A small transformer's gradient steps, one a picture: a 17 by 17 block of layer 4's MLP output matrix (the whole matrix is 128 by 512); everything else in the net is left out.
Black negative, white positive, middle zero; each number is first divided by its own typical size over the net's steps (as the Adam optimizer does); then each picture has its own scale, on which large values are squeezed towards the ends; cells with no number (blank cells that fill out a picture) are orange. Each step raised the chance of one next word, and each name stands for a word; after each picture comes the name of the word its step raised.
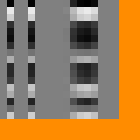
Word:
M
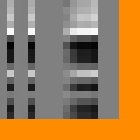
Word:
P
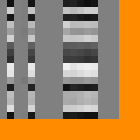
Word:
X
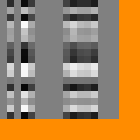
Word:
X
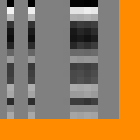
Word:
M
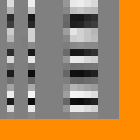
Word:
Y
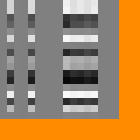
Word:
Y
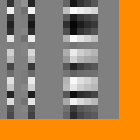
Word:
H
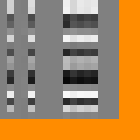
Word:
Y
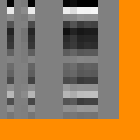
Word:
M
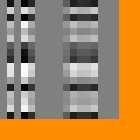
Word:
X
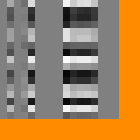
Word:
Y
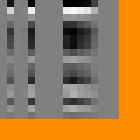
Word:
M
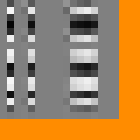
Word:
H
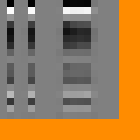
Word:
M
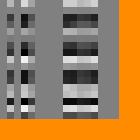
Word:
Y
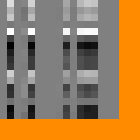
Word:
P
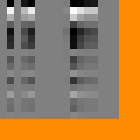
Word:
M
